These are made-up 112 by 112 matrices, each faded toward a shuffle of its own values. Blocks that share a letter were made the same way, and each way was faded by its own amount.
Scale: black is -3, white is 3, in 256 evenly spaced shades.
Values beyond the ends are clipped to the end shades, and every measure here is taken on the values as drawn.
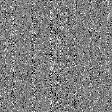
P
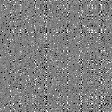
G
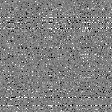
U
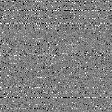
U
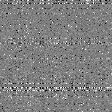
U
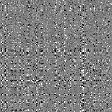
G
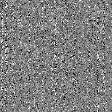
P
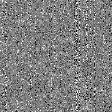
P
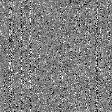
P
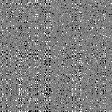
G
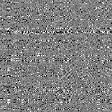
U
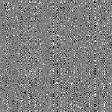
G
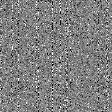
P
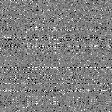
U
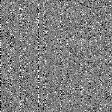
P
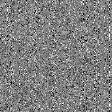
P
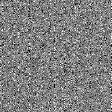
P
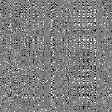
G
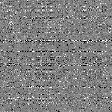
U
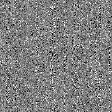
P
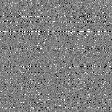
U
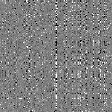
G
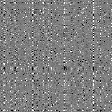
G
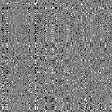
G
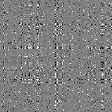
G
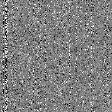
P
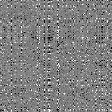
G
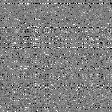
U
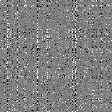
G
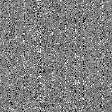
P
